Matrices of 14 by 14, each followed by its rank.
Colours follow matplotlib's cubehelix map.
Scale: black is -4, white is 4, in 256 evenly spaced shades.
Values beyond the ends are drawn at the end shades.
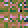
three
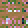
three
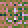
three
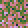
full rank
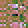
three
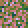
full rank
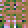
two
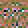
three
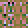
two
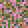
full rank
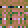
two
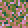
full rank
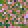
full rank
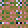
two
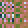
two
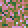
full rank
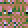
three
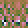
two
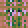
two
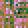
three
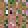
three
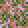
full rank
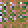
three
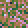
full rank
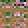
three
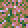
full rank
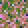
full rank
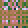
two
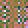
two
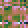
two
